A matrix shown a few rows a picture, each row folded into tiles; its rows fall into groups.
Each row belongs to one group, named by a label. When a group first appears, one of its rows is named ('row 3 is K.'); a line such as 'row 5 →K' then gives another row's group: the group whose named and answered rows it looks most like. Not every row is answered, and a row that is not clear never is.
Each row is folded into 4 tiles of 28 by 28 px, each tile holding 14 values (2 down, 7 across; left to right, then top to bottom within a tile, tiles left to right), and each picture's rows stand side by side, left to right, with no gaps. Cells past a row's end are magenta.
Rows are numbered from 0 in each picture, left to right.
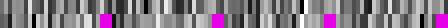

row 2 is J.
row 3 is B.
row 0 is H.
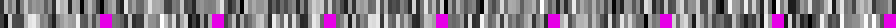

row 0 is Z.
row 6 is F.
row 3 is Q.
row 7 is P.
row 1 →Q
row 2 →Q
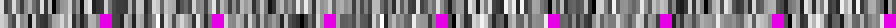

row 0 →Q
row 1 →H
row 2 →F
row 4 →Z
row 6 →H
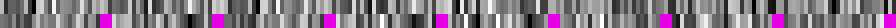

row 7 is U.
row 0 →B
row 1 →F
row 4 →Q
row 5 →Q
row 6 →Z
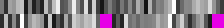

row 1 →H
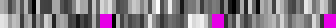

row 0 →F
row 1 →P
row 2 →H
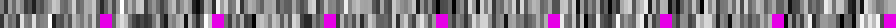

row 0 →J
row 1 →U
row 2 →Q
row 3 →P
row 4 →Z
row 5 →B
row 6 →Z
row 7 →J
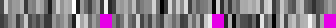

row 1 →U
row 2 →P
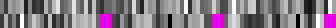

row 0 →J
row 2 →U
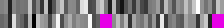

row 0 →H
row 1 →J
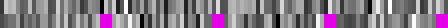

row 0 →U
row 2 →U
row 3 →B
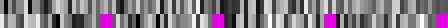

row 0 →F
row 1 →P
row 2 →H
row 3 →P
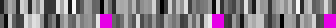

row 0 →Z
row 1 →U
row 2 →Z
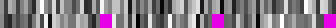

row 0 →B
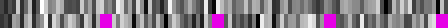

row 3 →U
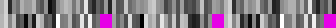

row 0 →P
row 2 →P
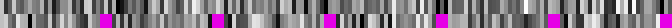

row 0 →Q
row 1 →J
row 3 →P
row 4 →F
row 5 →Z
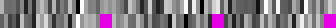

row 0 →J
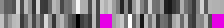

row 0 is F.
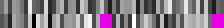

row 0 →H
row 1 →J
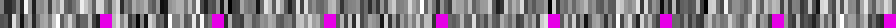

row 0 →H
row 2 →J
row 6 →B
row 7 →B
